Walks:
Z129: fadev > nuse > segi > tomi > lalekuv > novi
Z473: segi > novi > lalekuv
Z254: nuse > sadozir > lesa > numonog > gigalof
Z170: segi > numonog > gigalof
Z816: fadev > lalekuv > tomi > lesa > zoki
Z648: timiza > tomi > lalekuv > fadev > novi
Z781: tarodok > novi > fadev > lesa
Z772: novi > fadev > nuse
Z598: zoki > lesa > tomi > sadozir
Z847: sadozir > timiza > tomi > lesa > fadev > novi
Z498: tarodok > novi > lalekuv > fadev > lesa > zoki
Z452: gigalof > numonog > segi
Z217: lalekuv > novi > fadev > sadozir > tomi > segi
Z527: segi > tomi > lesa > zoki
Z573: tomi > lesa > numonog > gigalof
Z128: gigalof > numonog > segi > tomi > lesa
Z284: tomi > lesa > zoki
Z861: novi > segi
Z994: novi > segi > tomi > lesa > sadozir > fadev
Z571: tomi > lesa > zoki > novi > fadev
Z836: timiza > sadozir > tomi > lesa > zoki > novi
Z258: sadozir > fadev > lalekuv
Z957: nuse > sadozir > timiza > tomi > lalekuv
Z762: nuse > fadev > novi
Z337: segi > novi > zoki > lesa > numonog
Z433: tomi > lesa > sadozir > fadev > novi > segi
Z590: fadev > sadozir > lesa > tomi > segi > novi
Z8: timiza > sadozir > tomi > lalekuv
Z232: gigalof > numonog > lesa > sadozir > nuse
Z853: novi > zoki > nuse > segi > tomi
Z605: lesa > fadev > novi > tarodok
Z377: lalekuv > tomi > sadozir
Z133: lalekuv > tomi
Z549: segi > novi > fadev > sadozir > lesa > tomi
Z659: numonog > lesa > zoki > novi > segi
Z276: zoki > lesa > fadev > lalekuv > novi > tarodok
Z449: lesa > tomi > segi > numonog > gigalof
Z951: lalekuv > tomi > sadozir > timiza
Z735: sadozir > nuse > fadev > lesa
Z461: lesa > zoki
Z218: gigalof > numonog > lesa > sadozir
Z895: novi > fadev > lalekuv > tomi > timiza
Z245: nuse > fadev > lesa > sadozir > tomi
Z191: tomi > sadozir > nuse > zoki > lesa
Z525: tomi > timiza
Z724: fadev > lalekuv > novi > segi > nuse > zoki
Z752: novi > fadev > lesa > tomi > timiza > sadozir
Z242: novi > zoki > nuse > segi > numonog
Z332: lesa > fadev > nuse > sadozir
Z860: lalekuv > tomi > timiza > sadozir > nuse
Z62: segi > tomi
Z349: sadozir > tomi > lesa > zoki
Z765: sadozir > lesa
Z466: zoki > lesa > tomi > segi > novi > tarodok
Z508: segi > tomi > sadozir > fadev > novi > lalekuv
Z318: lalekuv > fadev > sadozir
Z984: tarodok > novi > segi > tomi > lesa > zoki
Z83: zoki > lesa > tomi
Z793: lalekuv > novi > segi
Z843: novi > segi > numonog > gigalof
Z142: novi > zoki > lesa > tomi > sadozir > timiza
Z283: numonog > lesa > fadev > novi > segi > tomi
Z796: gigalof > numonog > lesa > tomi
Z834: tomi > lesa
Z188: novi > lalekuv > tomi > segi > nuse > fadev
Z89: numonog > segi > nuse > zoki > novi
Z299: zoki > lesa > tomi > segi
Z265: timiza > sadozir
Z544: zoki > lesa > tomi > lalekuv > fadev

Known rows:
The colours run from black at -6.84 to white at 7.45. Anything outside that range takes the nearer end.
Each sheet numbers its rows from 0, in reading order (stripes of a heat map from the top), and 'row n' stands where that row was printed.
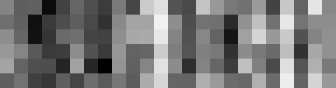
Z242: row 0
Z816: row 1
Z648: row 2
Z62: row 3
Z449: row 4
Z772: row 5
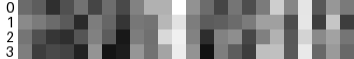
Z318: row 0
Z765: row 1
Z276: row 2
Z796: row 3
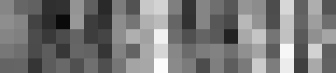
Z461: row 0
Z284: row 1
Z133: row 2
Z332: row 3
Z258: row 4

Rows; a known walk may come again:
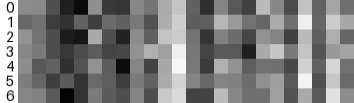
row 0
Z284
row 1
Z772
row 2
Z299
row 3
Z133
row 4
Z337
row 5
Z332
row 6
Z853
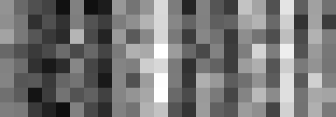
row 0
Z573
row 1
Z847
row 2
Z527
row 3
Z318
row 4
Z544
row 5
Z843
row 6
Z895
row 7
Z571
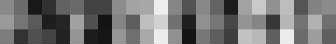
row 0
Z648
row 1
Z466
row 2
Z796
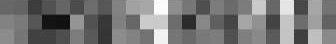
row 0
Z258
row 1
Z83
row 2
Z508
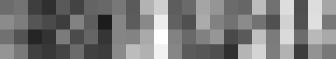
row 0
Z762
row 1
Z994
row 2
Z724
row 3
Z951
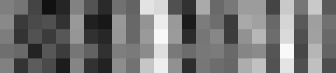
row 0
Z142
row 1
Z128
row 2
Z452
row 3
Z590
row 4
Z232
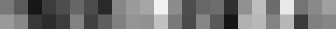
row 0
Z816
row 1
Z525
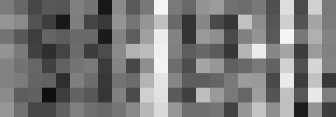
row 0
Z549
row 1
Z834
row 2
Z605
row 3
Z860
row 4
Z861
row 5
Z765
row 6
Z242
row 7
Z265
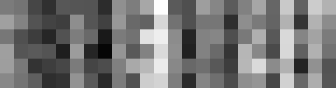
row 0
Z188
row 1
Z62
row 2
Z276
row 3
Z449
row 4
Z8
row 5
Z461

